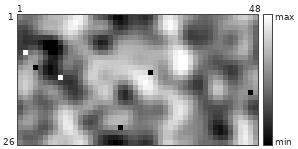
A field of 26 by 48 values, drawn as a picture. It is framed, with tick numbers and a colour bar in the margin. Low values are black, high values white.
No overall slope runs across the table. Six lone cells stand out: two far higher and four far lower than their neighbours. The field is mottled with small blotches. The values follow a bell shape. No seam splits the table.
